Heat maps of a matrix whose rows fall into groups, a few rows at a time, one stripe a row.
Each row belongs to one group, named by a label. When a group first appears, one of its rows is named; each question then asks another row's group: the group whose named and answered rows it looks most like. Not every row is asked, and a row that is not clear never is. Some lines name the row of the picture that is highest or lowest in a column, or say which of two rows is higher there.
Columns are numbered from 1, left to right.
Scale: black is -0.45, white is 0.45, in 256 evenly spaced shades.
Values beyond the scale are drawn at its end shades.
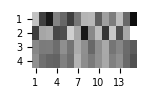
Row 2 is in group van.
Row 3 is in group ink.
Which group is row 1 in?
ink
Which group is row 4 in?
ink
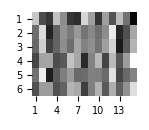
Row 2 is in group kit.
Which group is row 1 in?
ink
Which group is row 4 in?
van
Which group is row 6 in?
van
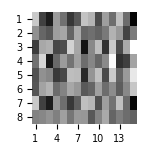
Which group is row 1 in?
ink
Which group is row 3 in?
van
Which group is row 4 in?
kit
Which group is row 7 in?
ink
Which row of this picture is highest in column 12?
4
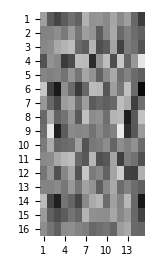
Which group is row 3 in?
ink
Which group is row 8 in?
kit
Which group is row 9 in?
kit
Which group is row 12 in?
kit
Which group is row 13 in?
ink
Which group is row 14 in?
ink
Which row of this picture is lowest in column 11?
4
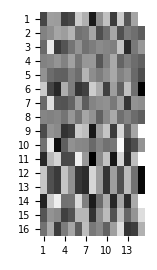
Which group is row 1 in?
van
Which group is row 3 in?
kit
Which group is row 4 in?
ink
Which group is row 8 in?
ink
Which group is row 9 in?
van
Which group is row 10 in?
kit
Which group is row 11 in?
van
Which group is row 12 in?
ink
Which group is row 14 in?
van
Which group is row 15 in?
van
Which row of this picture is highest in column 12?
10
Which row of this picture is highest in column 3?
14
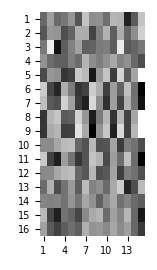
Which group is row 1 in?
kit
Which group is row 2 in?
van
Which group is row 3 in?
kit
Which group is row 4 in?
ink
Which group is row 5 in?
van
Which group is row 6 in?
ink
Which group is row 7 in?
ink
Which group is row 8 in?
van
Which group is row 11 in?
ink
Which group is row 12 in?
ink
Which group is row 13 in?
kit
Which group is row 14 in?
ink
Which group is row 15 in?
ink
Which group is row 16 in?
ink
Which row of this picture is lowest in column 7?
7
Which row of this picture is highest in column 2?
3
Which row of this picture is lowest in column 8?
9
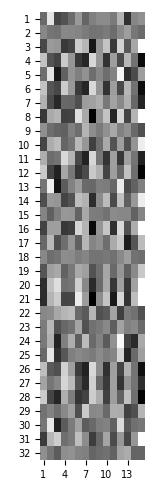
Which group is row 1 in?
kit
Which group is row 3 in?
van
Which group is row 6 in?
ink
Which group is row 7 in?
ink
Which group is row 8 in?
van
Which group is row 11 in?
ink
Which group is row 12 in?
ink
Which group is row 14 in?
van
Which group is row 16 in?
van
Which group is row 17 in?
kit
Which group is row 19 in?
van
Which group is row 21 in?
van
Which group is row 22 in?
ink
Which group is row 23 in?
kit
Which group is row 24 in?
kit
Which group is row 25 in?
kit
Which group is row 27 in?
ink
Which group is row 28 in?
ink
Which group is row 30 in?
kit
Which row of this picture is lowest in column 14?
24
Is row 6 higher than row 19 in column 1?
Yes
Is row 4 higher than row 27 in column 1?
Yes
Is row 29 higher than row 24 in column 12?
No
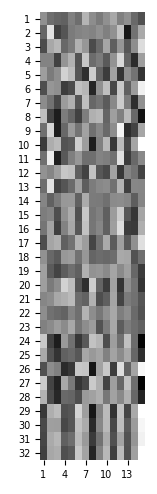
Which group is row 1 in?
ink
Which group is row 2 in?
kit
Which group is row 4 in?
kit
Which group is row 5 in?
ink
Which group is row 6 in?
van
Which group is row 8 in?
ink
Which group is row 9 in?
kit
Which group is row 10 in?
van
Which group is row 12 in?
ink
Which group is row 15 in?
kit
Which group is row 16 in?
kit
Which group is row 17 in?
van
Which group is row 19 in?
ink
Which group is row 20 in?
ink
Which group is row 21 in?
ink
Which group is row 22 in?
ink
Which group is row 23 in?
ink
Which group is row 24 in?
ink
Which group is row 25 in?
ink
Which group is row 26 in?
van
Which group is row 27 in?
ink
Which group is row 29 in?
van
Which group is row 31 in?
van
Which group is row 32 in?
van
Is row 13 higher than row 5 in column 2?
Yes
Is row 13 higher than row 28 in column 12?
Yes
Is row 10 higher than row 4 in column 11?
No
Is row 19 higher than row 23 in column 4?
No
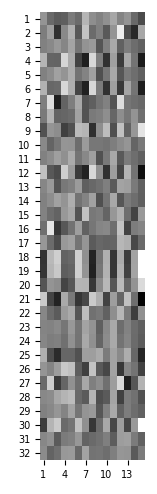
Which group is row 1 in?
ink
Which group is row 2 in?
kit
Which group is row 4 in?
ink
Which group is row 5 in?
ink
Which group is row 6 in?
ink
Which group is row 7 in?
kit
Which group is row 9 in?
van
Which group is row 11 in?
ink
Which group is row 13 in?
kit
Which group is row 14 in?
ink
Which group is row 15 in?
kit
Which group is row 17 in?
kit
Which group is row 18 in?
van
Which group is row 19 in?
van
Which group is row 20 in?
van
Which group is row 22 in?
kit
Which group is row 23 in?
ink
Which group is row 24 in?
ink
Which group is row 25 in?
ink
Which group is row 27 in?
kit
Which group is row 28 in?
ink
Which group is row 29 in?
ink
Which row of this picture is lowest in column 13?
27
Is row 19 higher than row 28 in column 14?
Yes
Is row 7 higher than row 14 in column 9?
Yes
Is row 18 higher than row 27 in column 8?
No
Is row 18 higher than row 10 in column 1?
No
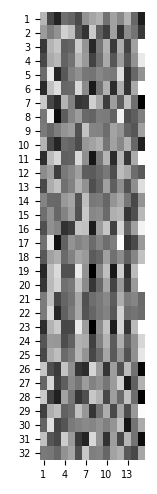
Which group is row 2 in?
ink
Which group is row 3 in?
van
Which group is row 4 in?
van
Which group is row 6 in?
van
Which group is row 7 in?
ink
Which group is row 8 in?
kit
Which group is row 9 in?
kit
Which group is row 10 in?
ink
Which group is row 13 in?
van
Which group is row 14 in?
kit
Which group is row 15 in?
kit
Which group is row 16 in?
van
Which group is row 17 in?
kit
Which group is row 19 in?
van
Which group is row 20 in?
van
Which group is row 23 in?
van
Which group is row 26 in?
ink
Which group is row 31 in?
ink
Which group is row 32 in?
kit
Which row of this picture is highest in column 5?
2
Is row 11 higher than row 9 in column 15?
Yes
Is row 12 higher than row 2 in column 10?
Yes
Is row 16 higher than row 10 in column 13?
No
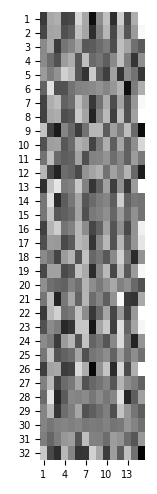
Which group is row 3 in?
kit
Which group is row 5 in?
ink
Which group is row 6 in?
kit
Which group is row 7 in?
van
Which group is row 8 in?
van
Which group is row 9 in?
ink
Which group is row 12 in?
ink
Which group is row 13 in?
van
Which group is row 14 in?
kit
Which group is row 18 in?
kit
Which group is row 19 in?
van
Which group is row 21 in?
kit
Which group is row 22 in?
van
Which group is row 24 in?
kit
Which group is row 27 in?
kit
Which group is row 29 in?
kit
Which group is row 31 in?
kit
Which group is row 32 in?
ink
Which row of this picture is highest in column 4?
5
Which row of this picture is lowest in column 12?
5
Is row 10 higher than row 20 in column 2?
Yes
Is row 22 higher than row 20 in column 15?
Yes
